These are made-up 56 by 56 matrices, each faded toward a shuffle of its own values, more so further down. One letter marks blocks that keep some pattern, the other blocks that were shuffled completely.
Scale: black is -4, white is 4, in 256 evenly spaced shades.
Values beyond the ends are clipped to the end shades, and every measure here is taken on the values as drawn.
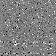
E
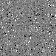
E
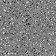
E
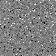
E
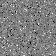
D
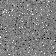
D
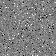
D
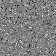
D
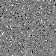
D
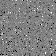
E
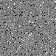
E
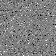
E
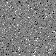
E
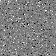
E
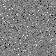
D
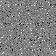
E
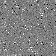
E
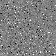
D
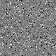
E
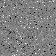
D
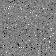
E
